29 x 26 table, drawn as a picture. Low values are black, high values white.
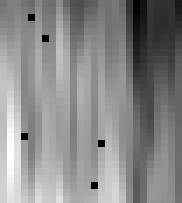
The halves do not mirror each other. The top right is the ninth with the lowest average. There is an overall slope up to the bottom left. There are five isolated cells, each far lower than the cells round it. The ninth with the highest average is the bottom left. The grain runs up and down.
